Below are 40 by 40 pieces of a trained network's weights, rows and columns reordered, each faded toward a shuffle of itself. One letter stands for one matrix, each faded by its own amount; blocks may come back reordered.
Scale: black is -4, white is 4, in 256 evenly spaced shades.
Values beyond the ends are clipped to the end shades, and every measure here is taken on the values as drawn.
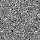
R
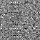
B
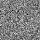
R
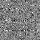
B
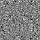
B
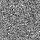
R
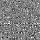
B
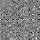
B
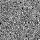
R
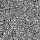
B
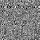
B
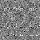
B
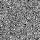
R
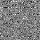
B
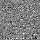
B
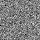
R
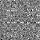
B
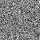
R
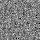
R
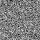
R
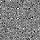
B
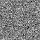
R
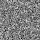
R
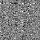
B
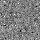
R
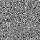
B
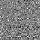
B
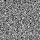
R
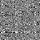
B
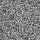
R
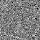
B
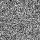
R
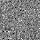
B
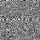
B
